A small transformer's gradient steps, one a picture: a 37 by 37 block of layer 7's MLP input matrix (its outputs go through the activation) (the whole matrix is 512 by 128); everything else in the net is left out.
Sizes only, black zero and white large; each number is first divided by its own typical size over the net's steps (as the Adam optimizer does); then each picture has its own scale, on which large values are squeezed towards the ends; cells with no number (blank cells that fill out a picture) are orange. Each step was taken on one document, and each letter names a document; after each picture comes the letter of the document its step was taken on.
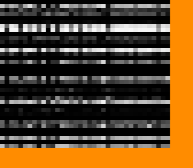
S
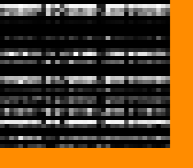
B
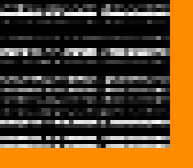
B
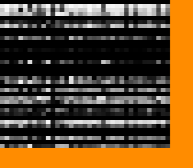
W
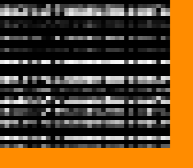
W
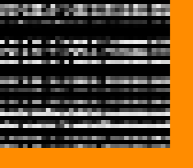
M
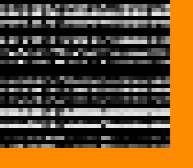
M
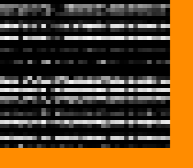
W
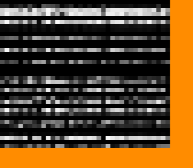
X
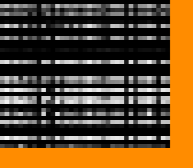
W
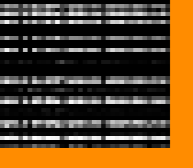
X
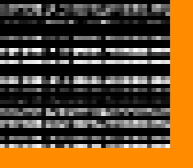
M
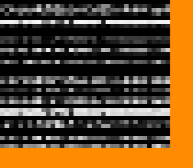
M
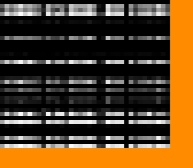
B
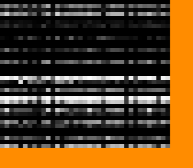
W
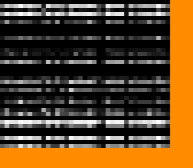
B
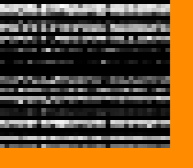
S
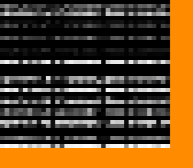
W
